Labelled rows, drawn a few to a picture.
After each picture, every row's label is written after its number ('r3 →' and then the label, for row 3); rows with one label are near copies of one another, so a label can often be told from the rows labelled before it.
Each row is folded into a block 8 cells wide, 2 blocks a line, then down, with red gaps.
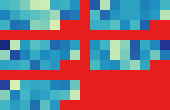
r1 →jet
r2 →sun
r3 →sun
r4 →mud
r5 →sun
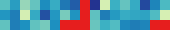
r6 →mud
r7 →sun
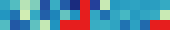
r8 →mud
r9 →sun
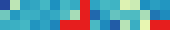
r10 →sun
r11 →jet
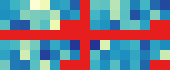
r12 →jet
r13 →mud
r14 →mud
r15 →sun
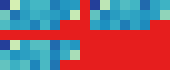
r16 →sun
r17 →sun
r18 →sun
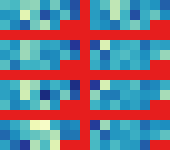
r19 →mud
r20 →mud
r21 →mud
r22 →sun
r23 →mud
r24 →sun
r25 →jet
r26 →sun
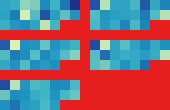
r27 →mud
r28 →sun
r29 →sun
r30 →sun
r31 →sun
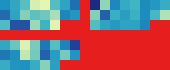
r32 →jet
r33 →sun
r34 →mud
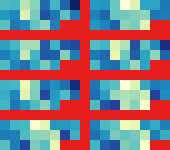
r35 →mud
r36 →jet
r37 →mud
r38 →mud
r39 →mud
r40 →jet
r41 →jet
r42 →jet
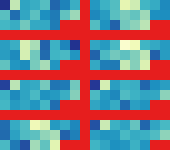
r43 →sun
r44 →jet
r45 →mud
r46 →jet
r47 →sun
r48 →sun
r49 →jet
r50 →sun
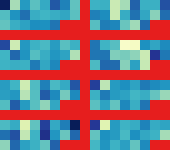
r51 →sun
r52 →mud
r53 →sun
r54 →jet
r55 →mud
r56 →sun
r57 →mud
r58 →sun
